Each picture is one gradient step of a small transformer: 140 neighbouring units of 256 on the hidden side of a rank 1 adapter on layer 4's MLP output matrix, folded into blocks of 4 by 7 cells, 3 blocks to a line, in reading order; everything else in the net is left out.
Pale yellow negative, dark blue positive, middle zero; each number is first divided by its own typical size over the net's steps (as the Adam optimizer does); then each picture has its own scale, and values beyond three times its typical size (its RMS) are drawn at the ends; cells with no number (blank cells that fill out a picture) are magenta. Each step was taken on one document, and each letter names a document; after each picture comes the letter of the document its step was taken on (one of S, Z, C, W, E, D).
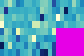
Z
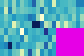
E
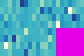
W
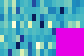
E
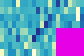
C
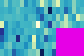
Z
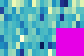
E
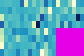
Z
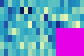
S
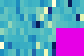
Z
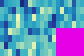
S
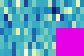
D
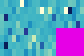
W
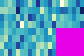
E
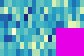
S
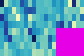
S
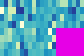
E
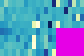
Z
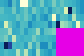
W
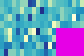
E
